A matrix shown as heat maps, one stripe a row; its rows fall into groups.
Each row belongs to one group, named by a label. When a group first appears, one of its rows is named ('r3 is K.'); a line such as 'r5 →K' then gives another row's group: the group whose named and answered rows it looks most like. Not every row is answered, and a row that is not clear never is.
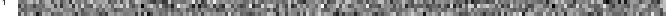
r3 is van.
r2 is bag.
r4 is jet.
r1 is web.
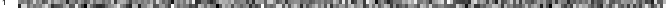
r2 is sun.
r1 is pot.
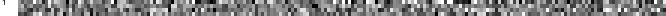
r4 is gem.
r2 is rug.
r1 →pot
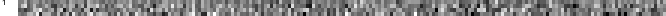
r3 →gem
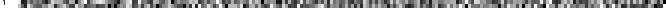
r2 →rug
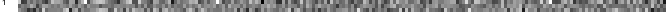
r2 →jet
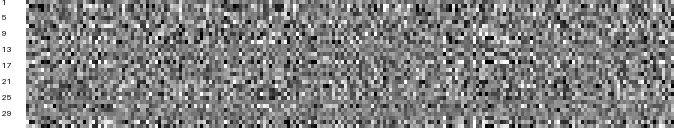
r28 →sun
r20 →pot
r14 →gem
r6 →bag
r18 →pot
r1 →sun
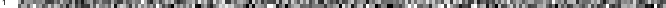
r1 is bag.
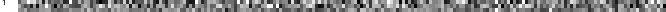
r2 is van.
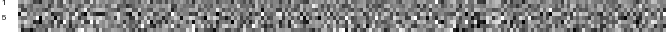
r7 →bag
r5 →web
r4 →sun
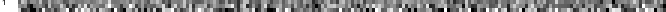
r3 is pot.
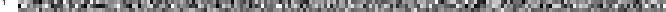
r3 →web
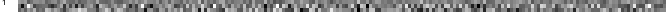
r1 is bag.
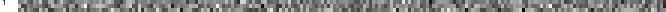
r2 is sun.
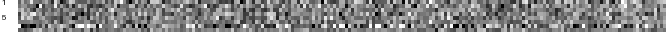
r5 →jet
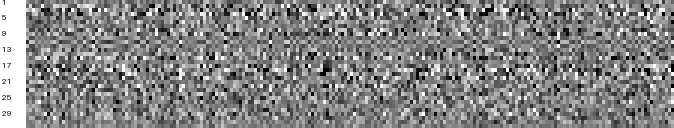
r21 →pot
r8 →rug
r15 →web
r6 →rug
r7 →jet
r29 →web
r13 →gem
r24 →web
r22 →rug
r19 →rug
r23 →sun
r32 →web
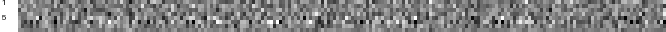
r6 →van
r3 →sun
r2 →bag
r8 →rug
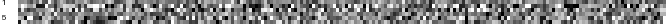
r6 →sun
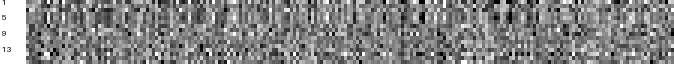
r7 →rug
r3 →sun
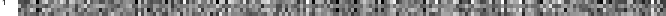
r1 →jet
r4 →jet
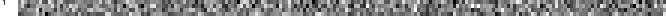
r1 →rug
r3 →web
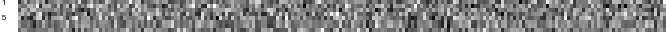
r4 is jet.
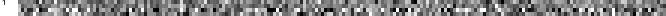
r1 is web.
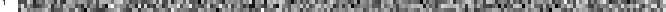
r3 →sun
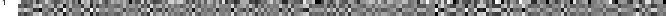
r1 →van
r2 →gem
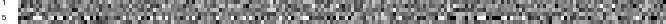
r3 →jet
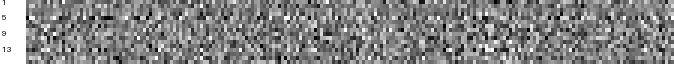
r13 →gem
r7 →gem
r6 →bag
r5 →sun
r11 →web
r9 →van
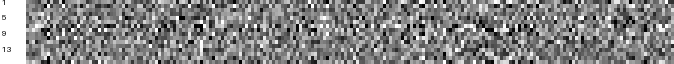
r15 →web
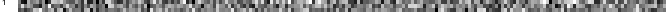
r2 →jet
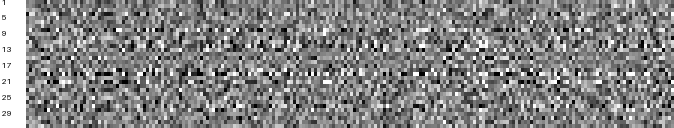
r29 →pot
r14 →pot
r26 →jet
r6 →pot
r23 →sun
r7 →bag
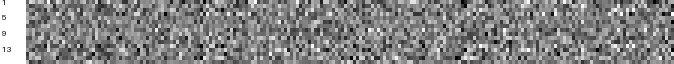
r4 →rug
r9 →van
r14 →sun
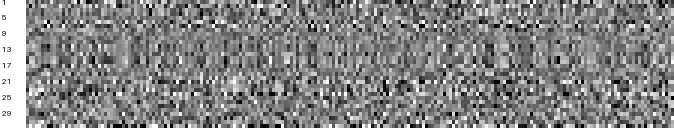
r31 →pot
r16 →sun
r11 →sun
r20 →bag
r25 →van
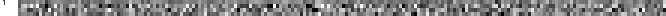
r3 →rug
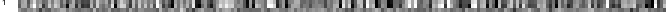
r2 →pot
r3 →van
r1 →pot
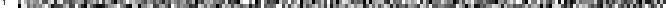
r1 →rug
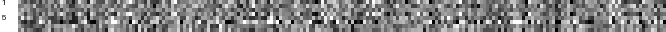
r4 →rug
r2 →bag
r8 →jet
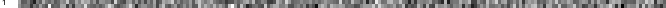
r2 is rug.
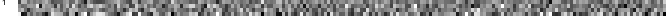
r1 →sun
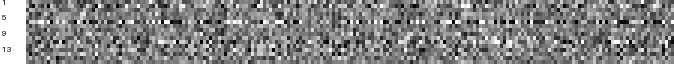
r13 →bag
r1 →bag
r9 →pot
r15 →jet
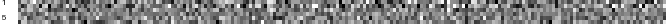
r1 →pot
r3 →jet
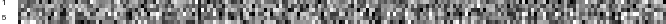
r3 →bag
